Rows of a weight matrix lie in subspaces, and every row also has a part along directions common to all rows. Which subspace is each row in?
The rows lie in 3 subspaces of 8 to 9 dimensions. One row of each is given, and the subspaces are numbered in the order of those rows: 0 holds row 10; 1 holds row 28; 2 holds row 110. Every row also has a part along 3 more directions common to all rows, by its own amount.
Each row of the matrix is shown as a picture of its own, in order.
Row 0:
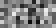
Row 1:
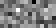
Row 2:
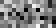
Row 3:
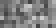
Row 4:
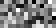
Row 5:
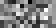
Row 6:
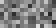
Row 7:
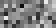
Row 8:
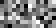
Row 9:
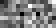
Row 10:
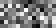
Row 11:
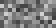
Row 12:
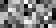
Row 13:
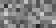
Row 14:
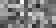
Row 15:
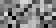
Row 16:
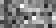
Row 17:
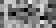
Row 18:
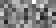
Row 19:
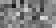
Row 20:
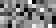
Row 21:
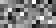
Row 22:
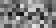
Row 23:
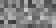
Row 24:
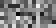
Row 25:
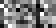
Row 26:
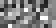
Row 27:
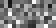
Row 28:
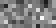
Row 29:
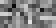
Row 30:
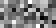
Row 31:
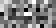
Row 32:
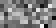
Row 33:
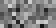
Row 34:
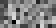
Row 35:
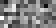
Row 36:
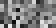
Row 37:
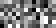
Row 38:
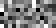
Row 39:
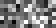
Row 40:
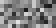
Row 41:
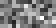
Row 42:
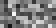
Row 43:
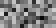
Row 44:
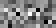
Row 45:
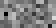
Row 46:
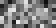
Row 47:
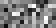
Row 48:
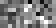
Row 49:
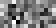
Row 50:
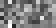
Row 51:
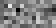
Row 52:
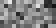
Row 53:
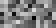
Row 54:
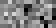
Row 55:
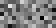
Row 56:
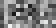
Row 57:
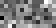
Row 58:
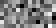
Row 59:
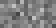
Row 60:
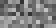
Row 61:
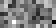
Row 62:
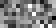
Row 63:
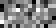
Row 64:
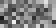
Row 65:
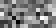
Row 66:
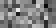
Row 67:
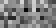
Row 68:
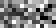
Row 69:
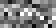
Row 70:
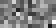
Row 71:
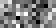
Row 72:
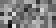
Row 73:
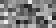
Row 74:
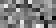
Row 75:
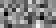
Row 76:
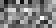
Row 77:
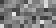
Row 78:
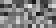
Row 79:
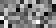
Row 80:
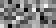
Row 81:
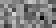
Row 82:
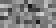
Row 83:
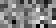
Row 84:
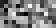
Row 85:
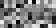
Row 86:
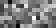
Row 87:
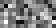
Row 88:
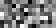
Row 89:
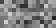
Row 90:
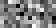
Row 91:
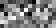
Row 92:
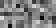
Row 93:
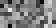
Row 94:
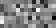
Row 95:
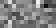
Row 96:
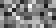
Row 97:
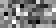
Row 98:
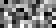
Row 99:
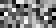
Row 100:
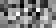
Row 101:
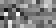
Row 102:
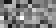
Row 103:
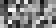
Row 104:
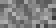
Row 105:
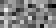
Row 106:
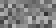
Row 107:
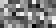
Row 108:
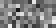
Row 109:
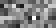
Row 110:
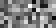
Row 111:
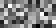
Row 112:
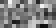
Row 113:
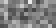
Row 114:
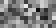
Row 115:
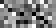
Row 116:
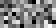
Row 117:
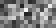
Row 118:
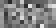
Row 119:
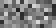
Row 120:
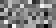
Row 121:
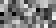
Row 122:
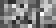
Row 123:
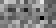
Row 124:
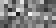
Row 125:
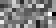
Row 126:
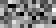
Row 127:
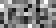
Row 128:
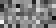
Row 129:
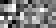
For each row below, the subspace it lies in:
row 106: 0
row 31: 0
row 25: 1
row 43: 1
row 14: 2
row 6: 1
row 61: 1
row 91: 0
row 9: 1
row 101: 2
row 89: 1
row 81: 1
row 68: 1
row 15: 0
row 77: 0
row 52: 2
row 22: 1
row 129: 2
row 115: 1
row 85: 0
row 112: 0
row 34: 0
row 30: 1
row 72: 2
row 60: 2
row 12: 1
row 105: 2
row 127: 0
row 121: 1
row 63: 0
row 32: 1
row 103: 2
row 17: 2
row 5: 0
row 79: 2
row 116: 1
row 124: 2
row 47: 2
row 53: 1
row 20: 2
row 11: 1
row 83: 1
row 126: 0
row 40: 0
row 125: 1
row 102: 2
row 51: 0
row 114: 1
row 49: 0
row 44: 2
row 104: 1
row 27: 0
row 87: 1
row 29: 2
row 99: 1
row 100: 2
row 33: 0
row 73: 1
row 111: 0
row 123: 2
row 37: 2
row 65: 0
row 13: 1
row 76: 2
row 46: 0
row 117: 0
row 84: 0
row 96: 1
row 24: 0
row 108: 0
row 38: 0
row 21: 1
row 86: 0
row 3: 1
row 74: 1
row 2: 2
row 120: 0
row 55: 0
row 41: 1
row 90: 0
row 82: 1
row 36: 0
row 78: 1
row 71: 0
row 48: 1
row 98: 2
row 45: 1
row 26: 2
